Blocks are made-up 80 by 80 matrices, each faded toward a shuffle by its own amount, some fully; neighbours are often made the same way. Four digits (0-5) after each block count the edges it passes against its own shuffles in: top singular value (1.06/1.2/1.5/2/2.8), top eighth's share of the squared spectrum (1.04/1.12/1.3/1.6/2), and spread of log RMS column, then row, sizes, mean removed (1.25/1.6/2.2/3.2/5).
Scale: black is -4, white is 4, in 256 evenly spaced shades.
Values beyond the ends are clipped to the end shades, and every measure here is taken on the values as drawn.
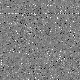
3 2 0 1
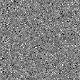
3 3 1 1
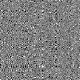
4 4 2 2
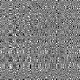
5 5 3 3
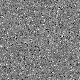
2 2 0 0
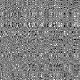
4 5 3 3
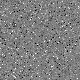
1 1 0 0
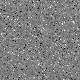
2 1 0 0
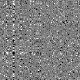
4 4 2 2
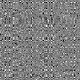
5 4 3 3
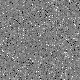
1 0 0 0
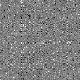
4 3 2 1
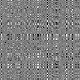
5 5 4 3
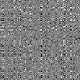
5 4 3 3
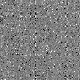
4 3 2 1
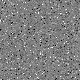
2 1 0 0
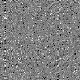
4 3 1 1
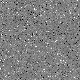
2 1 0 0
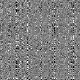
4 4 3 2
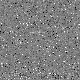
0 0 0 0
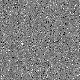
3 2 1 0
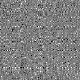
4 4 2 2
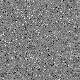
2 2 0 0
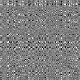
5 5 3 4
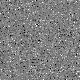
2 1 0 0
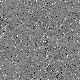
2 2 1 0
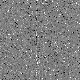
2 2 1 0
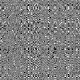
5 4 3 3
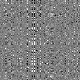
5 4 3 2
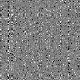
4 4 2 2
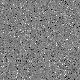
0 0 0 0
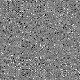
4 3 1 2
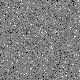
2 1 0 0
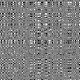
5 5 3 4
